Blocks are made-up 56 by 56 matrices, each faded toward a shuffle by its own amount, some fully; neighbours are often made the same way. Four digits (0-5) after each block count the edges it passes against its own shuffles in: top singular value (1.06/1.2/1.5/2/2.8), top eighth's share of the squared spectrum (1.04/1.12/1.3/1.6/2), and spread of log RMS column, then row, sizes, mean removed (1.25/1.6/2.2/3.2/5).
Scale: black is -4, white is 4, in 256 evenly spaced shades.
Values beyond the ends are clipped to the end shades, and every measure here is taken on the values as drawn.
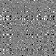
4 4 2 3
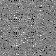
3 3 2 1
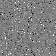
0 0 1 0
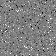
0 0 0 0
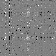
4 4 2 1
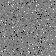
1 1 0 0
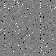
3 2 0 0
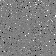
1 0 0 0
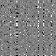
4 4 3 2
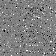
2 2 0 1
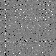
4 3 1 1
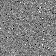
0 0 0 0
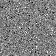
0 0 0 0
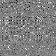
3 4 1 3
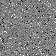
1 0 0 0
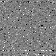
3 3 0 2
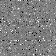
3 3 0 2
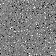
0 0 0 0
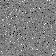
0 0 0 0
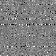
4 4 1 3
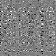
3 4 2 3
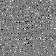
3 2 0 2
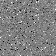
1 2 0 1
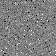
0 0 0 0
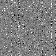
2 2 2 0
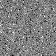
1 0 0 0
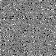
2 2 0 2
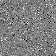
1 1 0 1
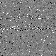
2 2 0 1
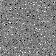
1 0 0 0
